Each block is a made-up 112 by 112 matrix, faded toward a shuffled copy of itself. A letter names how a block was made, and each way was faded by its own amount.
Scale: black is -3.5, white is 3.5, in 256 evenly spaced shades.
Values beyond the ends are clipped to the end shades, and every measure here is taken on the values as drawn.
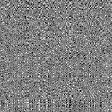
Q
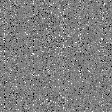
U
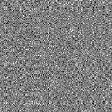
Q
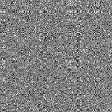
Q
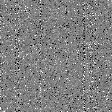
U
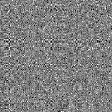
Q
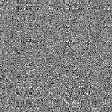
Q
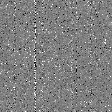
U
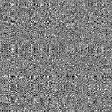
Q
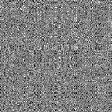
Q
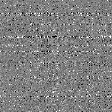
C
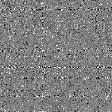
C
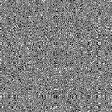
Q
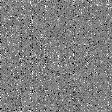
U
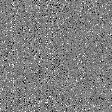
U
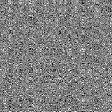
Q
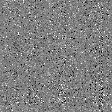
U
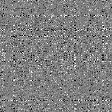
C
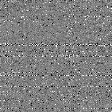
C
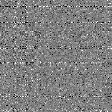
C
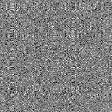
Q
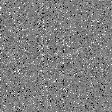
U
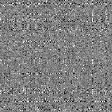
C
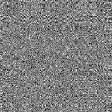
Q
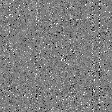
U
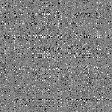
C
